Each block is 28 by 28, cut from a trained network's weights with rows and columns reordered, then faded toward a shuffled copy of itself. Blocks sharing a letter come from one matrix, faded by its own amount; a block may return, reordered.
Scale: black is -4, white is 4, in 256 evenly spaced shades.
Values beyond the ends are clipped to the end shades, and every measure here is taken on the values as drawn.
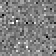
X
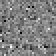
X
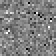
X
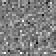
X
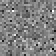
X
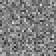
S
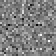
X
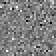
X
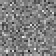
S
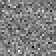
S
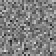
S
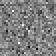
S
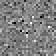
X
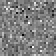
X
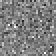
X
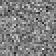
S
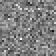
S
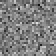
S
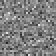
S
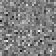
X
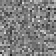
S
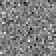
X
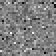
X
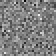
S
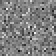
X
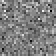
X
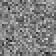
S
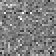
X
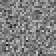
S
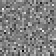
X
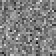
S
